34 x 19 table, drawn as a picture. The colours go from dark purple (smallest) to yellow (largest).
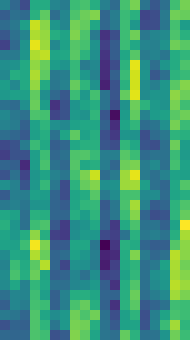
Grain: streaks running down. Stripes: upright, repeating 4 times. Average level on the scale: 50%.
